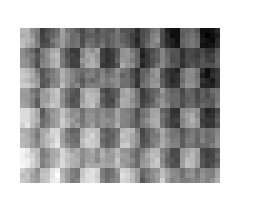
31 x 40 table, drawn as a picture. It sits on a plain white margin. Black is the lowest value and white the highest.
The values follow a bell shape. Stripes running up and down repeat 6 times from left to right. The field climbs toward the bottom left. No row or column stands out. The ninth with the lowest average is the top right.
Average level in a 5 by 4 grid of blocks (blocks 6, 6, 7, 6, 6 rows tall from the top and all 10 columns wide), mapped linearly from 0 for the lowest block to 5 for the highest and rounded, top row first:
3210 | 3221 | 4321 | 4332 | 5443
